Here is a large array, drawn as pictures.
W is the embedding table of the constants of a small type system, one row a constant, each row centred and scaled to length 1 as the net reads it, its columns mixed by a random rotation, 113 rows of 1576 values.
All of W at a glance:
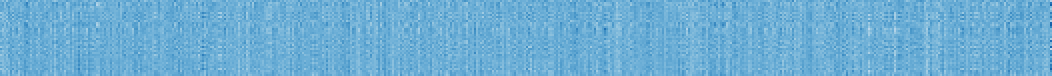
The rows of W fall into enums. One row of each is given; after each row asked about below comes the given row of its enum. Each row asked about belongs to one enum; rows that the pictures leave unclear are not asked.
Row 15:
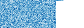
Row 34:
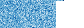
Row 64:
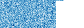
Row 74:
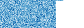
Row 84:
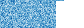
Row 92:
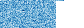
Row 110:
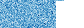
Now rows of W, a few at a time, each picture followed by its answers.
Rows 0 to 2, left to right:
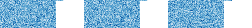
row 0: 74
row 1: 74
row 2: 92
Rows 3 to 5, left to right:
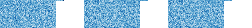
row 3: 34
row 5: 84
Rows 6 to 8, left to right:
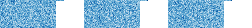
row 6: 84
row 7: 34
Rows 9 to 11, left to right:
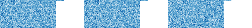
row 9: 84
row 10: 84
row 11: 74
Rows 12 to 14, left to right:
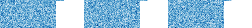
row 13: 64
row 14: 15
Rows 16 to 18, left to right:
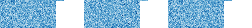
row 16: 84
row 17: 110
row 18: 84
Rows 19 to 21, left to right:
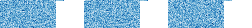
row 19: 92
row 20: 92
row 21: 110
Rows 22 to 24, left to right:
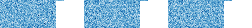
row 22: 110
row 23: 84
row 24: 84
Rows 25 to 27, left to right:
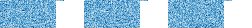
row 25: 92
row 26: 92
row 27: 110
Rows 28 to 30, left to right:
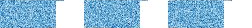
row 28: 84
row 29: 110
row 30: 92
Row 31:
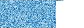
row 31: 15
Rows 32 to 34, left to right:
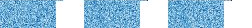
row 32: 74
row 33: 34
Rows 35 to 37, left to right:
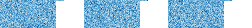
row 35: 110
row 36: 34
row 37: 84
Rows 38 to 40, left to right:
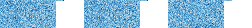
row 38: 34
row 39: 34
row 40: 110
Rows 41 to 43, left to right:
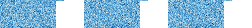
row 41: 84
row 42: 110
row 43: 110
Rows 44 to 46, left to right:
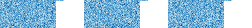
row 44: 64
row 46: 64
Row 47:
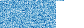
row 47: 92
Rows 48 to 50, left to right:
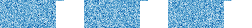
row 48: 110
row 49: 84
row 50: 64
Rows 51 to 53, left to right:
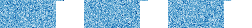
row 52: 110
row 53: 74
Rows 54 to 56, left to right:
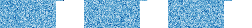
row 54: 34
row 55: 74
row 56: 84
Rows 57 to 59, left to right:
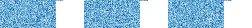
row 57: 74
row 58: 92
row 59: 64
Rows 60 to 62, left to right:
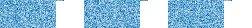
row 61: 84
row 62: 92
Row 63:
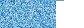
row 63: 84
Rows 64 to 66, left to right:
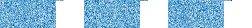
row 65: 84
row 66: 34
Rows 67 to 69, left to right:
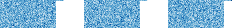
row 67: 64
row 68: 74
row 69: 34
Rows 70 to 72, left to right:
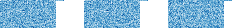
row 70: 92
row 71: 92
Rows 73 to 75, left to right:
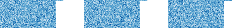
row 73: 74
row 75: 84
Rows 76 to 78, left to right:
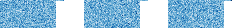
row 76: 92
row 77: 110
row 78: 34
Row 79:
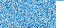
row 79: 110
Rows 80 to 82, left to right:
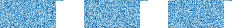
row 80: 64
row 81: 84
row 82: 92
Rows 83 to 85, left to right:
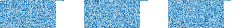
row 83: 92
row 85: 74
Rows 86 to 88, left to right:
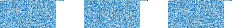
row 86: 92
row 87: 34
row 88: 92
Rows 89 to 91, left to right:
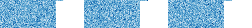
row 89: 74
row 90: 34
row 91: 110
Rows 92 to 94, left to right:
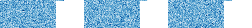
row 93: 74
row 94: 110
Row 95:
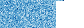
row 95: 34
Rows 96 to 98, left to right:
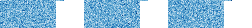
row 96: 92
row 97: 110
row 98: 34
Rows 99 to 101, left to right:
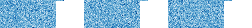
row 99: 34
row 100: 110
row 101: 84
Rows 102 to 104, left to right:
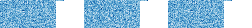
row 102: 92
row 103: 34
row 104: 92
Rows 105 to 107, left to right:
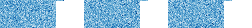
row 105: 34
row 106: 110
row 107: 110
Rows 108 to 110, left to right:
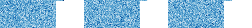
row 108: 34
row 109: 74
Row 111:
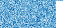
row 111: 74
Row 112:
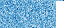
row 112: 34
